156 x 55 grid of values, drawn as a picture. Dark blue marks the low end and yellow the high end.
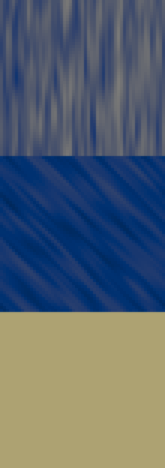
It is made of 3 by 1 panels. Panel 1,1: low, streaked downward. Panel 2,1: very low, slanting down to the right, faint in contrast. Panel 3,1: high, flat.
